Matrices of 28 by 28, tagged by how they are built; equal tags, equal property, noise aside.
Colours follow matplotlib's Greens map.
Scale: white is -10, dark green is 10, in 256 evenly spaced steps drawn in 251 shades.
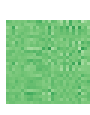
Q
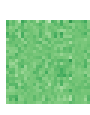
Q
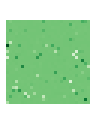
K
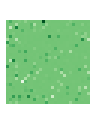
K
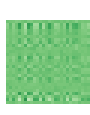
Q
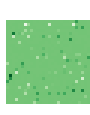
K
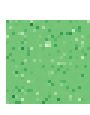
K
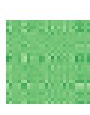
Q
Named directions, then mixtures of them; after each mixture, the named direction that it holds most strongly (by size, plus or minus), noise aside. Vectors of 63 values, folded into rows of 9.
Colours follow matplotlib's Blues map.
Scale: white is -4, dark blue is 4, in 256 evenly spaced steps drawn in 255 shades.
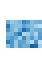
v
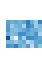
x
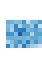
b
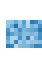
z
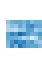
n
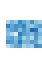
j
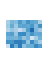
n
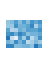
z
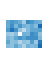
b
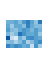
x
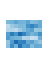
n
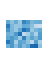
v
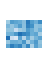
x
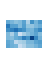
n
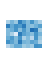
j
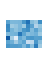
x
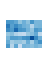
n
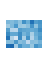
z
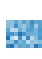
z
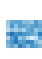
n
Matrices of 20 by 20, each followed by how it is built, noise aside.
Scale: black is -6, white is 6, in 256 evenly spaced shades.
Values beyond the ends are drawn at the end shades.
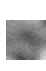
smooth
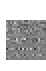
uneven rows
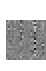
uneven columns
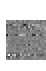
uneven rows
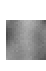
smooth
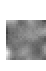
smooth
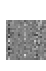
uneven columns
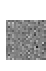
uneven columns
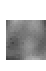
smooth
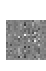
uneven columns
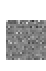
uneven rows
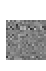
uneven rows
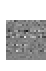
uneven rows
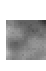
smooth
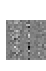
uneven columns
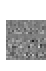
uneven rows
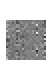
uneven columns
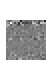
uneven rows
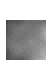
smooth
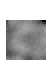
smooth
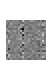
uneven columns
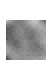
smooth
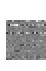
uneven rows
